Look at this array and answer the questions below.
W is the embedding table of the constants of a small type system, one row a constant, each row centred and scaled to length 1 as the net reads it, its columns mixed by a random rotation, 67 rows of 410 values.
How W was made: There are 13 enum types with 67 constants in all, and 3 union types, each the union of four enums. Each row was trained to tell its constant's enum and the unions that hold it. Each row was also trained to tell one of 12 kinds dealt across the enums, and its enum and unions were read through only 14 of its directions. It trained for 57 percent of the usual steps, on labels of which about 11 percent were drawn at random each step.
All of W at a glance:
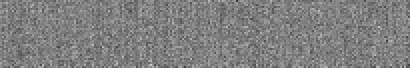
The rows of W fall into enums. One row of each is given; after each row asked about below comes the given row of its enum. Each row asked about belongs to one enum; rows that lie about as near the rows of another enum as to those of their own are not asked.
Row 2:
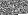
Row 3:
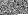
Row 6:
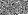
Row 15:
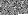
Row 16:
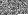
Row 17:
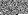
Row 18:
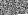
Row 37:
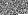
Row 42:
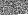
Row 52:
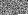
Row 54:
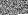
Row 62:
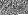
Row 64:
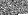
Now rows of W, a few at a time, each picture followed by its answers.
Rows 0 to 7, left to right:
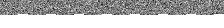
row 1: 6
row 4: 54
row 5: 17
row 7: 62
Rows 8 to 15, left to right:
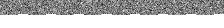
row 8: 17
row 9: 15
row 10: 62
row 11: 3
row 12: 62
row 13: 17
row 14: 16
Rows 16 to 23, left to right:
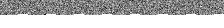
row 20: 52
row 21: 54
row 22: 62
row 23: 54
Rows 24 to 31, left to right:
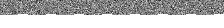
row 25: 17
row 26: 2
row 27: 18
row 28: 6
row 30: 54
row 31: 52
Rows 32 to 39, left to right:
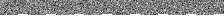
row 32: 3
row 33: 2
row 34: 17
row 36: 62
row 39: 52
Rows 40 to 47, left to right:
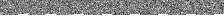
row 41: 54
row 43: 2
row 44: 18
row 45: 2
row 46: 16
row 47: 16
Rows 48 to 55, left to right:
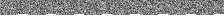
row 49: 52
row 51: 16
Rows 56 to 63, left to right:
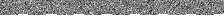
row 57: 16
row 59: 52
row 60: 64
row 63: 18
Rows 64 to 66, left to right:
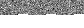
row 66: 2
